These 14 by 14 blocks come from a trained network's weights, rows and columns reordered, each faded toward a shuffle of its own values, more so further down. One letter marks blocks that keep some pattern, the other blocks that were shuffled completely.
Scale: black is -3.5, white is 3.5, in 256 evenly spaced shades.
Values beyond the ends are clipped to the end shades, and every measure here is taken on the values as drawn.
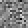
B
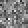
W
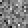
W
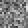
W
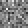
B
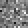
W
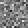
B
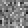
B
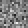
W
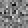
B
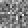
B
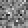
W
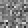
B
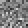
W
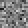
W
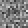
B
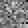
W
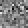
B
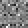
B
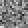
W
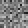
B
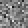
W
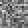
B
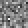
W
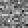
B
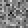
W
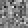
B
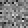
B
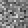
W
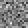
W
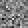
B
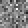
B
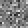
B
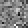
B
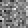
B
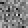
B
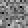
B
